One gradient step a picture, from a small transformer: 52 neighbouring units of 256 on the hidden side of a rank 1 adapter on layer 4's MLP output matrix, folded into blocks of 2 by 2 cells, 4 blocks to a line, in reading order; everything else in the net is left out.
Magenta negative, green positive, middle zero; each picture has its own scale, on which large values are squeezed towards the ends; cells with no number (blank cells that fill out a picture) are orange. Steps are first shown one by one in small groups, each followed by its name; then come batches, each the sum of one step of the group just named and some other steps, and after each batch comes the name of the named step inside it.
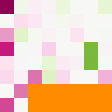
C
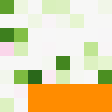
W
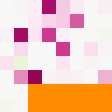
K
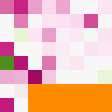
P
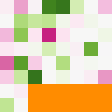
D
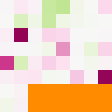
D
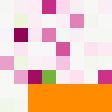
K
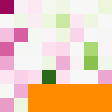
C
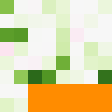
W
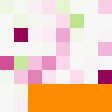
D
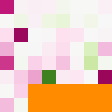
C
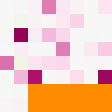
K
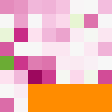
P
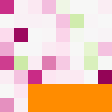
C
